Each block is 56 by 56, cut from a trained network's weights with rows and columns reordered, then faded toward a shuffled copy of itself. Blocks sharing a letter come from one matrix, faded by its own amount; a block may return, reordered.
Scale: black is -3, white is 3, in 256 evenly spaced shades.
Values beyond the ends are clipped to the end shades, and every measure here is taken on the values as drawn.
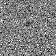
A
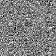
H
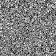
A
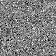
A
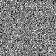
H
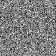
A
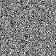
H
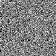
H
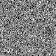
A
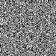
H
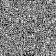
H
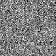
H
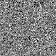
A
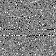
A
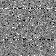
A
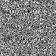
H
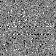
A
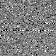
A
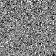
A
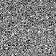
A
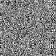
H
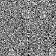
H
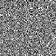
H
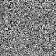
H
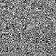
H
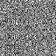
H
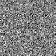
H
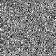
H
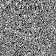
A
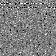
A
